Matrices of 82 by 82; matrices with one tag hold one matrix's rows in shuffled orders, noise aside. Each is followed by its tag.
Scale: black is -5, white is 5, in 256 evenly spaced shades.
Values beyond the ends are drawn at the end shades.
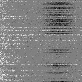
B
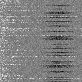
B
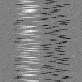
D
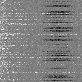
B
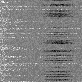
B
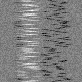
D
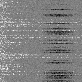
B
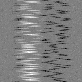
D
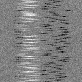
D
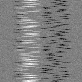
D
